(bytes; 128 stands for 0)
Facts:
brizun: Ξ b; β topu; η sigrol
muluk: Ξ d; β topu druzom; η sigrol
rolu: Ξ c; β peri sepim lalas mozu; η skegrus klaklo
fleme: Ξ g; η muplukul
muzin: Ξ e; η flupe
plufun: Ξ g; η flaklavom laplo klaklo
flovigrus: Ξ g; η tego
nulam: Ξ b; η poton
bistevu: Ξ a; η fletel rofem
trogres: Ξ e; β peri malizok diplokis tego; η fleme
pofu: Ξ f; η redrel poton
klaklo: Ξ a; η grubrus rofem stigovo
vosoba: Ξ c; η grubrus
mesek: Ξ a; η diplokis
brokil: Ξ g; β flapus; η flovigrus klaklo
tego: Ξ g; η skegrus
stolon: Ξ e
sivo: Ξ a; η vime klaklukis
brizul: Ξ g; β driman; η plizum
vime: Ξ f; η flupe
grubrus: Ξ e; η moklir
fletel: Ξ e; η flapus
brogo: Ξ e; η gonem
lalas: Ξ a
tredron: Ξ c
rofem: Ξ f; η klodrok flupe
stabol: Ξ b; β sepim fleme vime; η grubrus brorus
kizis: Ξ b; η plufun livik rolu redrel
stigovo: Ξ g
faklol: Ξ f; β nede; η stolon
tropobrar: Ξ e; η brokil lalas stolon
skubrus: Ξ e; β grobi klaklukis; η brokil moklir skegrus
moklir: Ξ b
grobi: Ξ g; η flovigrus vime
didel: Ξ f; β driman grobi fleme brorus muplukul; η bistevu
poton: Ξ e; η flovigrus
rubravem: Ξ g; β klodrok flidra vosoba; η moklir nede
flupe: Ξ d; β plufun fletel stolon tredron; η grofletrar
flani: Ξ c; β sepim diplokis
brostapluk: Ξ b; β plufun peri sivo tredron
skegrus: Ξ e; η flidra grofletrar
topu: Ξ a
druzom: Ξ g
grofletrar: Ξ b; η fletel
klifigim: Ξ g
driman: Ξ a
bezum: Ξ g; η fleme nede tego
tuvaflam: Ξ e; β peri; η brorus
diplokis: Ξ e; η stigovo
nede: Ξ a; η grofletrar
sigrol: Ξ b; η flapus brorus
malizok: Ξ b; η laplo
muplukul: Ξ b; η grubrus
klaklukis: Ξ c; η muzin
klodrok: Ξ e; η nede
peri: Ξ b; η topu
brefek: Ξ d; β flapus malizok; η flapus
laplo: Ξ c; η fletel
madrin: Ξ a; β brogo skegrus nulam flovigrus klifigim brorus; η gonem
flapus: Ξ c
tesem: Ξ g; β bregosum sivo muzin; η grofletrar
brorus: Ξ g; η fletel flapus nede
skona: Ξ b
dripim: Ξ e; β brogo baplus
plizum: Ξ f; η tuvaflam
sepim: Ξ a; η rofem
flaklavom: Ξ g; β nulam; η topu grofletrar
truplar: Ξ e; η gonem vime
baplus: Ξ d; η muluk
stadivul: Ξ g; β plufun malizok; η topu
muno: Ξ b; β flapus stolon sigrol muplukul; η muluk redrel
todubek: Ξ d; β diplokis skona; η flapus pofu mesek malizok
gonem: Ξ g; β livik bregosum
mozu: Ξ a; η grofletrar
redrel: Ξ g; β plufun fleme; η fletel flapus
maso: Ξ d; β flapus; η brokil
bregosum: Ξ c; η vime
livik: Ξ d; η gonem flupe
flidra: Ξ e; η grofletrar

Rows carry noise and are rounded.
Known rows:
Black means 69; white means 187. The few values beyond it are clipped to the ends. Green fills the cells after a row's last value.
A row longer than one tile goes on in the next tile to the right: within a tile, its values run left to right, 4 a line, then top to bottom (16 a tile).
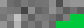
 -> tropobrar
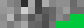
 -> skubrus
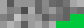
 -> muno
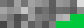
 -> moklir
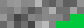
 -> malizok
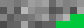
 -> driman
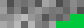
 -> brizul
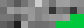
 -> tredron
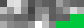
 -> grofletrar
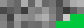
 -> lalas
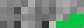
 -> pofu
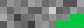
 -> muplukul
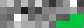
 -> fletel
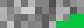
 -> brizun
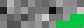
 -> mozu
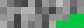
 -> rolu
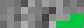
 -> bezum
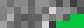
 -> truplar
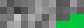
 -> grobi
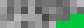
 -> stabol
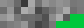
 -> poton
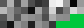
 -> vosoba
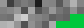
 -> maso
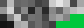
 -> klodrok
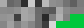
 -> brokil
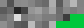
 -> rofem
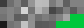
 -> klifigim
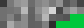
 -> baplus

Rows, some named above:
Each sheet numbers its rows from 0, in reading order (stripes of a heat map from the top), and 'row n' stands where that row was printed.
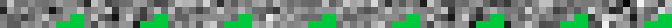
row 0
mozu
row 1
skegrus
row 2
sigrol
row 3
bistevu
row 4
sigrol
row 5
skegrus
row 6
klifigim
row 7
rubravem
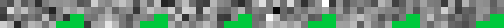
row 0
flupe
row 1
brorus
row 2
flaklavom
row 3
fletel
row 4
brizul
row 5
skubrus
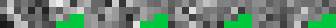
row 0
klodrok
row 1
brokil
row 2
brogo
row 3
diplokis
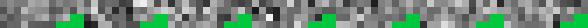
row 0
driman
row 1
klodrok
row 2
flaklavom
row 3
muzin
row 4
maso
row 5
brorus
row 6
madrin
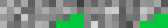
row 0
laplo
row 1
muluk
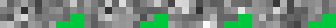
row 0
todubek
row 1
flapus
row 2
grofletrar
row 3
skubrus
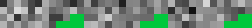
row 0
flaklavom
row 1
maso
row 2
bregosum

